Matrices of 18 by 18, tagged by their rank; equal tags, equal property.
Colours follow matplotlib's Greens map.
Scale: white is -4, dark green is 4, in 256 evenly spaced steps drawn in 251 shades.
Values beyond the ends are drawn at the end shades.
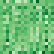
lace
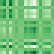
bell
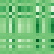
bell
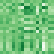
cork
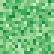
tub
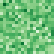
tub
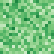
tub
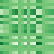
bell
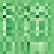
cork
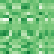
cork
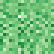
lace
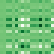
bell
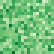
tub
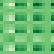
bell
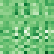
cork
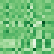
lace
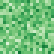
tub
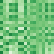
cork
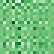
cork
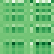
bell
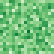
tub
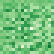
lace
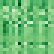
lace
